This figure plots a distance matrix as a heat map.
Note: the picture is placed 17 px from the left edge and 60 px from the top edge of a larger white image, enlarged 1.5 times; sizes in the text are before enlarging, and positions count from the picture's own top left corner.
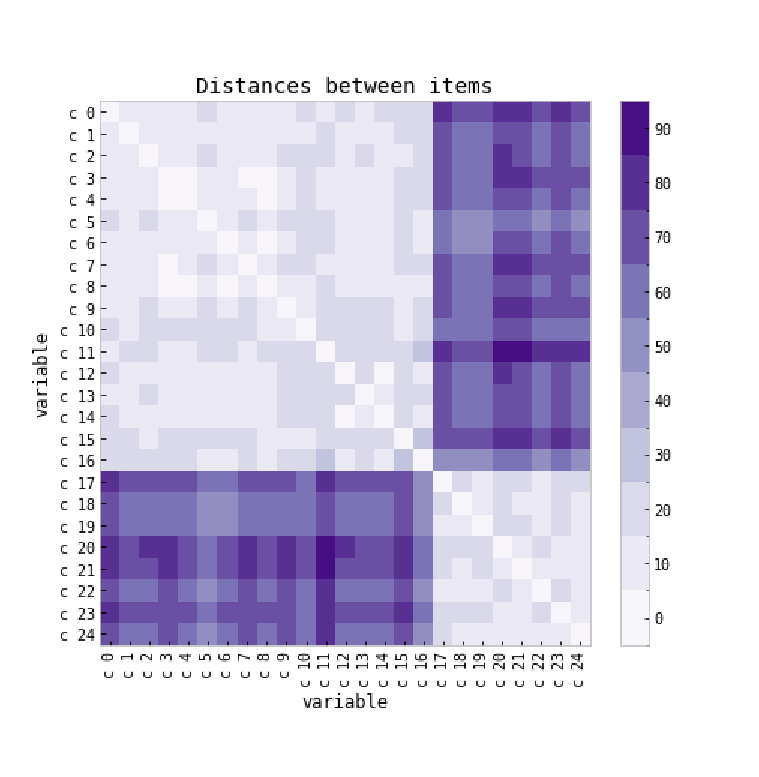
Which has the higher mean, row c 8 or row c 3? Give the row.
c 3
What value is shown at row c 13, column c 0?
10
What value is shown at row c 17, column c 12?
70
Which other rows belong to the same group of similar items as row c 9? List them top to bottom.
c 0, c 1, c 2, c 3, c 4, c 5, c 6, c 7, c 8, c 10, c 11, c 12, c 13, c 14, c 15, c 16
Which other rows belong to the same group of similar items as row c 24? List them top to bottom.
c 17, c 18, c 19, c 20, c 21, c 22, c 23
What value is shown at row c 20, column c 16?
60
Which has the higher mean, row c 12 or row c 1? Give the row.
c 12
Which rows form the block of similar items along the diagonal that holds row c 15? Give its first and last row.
c 0 to c 16
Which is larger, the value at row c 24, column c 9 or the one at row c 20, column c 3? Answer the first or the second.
the second
